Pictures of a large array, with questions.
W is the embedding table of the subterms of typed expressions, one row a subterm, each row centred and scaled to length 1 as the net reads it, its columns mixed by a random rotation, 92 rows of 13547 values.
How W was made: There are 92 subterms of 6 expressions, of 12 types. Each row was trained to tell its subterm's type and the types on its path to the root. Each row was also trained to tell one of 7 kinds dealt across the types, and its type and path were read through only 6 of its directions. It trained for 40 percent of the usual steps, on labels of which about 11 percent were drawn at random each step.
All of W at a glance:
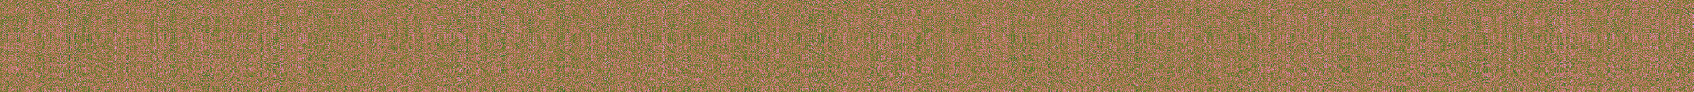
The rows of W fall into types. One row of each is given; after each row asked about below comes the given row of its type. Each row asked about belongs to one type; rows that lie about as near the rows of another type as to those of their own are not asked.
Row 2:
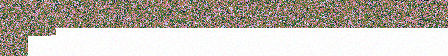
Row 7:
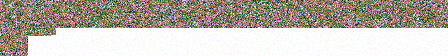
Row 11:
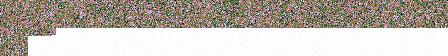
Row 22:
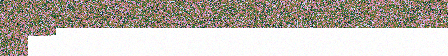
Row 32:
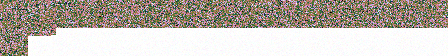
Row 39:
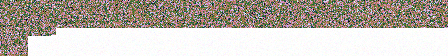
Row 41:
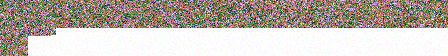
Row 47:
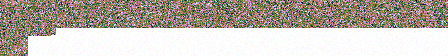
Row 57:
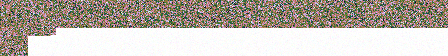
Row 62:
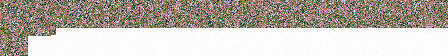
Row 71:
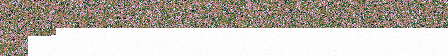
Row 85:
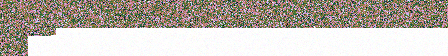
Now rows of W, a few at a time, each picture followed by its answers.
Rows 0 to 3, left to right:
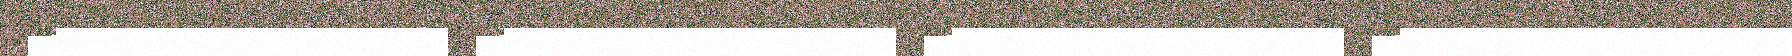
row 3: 85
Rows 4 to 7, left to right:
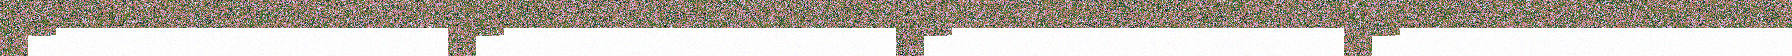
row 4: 41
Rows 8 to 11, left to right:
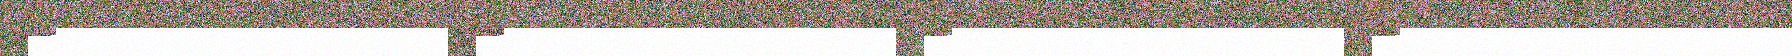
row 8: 39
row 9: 85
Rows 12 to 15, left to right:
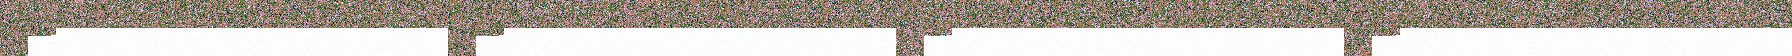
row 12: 47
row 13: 85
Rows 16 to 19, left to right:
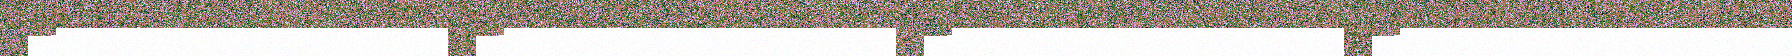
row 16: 32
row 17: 32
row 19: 62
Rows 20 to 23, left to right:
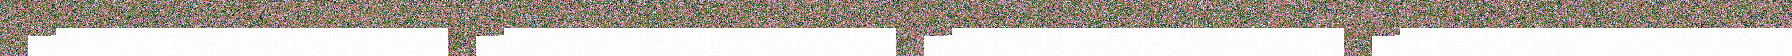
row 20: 62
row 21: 39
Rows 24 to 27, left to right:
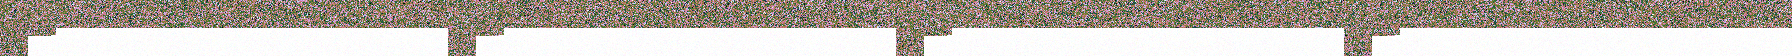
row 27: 7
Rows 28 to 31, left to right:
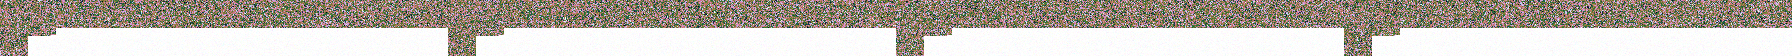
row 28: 39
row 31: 62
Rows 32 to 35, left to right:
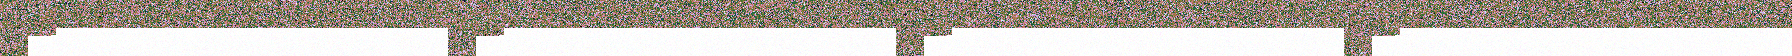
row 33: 11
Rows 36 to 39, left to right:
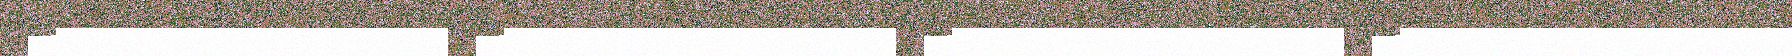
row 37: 47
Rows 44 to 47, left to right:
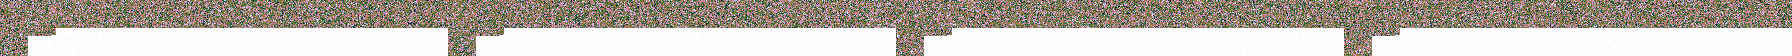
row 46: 11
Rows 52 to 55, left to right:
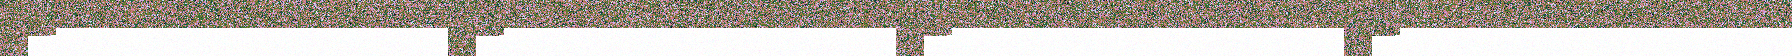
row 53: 85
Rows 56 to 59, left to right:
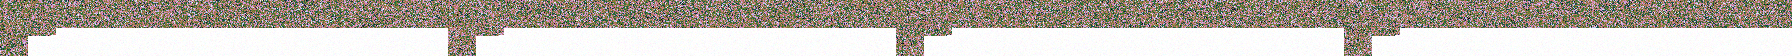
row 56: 39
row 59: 11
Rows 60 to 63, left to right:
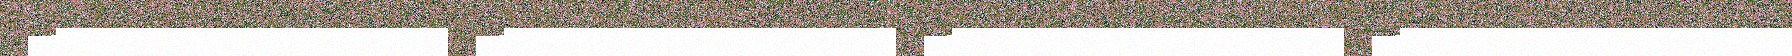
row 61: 2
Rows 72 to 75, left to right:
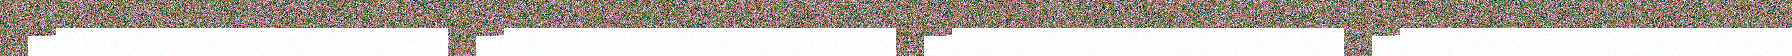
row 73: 32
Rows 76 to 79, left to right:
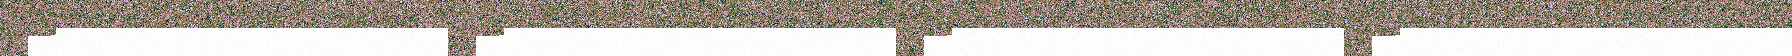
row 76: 62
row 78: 2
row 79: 71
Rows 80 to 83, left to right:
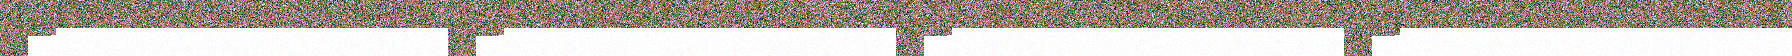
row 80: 7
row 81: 32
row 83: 2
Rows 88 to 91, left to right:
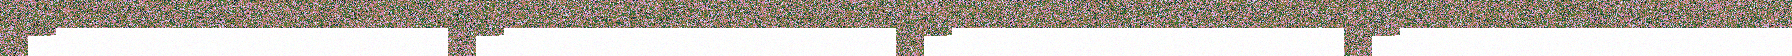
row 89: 57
